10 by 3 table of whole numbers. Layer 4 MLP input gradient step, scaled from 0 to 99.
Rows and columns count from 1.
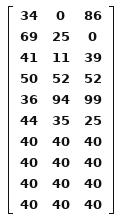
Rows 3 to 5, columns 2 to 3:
11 39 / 52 52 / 94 99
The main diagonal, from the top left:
34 25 39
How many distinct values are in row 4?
2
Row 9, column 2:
40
